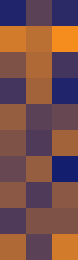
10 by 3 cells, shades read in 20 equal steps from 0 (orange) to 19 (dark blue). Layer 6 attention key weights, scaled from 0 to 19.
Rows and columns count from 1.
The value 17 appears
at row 1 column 3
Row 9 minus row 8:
5 -4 1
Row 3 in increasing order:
6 10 15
